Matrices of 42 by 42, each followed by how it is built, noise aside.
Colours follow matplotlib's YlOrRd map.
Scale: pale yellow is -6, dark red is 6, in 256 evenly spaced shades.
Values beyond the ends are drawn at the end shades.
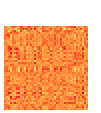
low rank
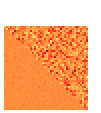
upper triangular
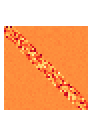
banded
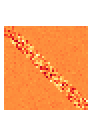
banded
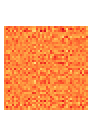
low rank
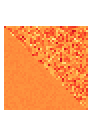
upper triangular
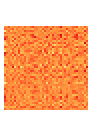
low rank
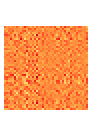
low rank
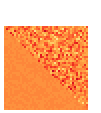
upper triangular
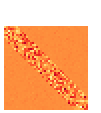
banded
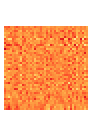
low rank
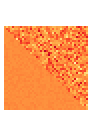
upper triangular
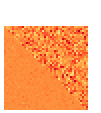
upper triangular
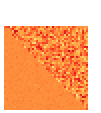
upper triangular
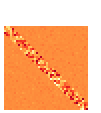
banded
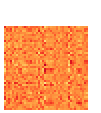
low rank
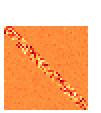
banded
